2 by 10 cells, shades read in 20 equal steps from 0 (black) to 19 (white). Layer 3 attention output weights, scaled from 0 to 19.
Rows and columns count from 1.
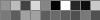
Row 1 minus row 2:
2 7 -7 4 3 -8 12 -3 -8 9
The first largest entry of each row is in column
7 3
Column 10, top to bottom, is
15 6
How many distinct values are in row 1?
10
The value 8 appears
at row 2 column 6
